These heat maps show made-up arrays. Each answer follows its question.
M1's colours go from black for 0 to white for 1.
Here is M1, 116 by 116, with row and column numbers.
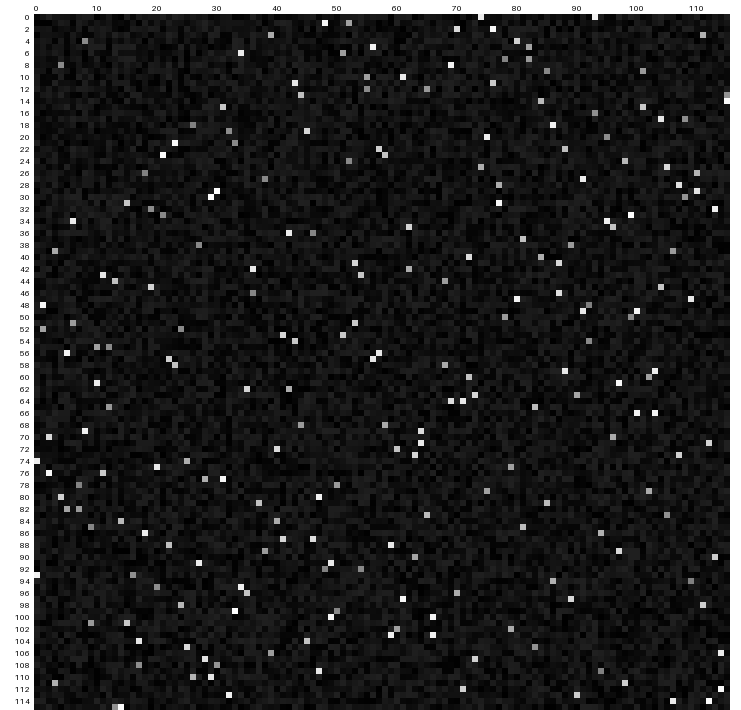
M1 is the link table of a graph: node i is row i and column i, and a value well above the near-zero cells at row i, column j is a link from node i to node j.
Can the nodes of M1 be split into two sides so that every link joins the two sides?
yes
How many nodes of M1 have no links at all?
1
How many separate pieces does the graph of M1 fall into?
2
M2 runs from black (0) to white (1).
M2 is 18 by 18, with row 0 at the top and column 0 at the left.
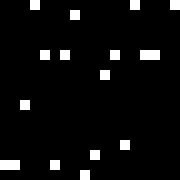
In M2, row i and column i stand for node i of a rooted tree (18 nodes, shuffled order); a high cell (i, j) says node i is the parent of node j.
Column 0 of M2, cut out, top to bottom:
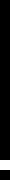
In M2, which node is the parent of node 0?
16
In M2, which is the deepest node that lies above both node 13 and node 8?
0
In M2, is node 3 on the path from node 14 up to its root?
no
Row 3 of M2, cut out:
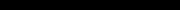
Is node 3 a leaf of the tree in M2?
yes
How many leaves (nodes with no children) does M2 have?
9
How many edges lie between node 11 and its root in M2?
2
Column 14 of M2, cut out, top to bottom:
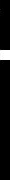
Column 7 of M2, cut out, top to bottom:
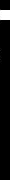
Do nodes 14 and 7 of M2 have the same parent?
no
